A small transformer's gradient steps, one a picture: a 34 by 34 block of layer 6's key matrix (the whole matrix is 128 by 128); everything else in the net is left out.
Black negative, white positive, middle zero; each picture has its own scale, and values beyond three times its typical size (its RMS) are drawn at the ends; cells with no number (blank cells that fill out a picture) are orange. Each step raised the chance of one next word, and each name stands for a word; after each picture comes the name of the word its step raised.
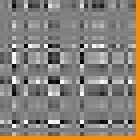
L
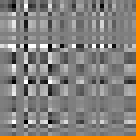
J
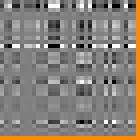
J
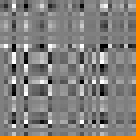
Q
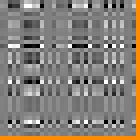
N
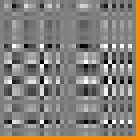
J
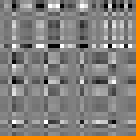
N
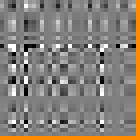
N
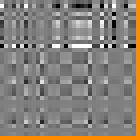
L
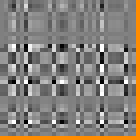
N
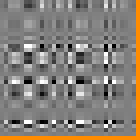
Q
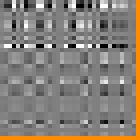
Q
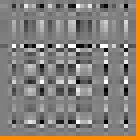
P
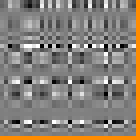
Q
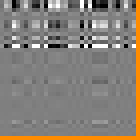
J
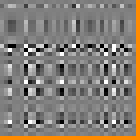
P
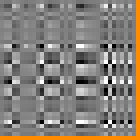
Q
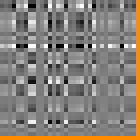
J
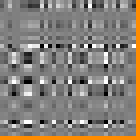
L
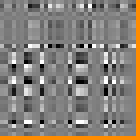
P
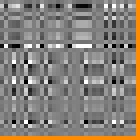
L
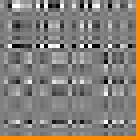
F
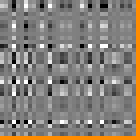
N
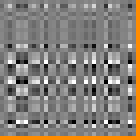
J
